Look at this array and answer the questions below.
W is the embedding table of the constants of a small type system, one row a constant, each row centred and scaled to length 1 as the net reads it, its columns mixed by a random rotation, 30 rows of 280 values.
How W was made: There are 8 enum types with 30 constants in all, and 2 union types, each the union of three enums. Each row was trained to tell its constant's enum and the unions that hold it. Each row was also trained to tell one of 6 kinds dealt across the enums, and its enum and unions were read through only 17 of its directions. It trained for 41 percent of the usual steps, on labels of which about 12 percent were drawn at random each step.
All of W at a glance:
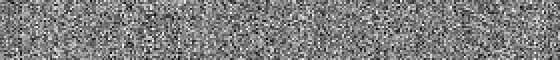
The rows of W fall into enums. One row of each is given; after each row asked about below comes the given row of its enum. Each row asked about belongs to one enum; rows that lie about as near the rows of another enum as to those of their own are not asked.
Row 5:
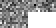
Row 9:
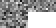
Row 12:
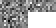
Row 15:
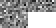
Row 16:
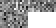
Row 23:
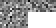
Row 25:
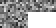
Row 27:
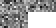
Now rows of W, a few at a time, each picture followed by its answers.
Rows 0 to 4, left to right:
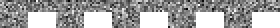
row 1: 25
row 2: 27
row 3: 23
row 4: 27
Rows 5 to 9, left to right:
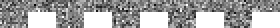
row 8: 9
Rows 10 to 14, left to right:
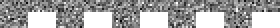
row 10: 5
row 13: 15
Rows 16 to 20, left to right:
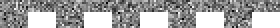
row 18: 12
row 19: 16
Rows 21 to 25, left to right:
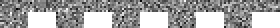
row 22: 27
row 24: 12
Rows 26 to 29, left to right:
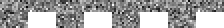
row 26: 9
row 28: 12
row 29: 9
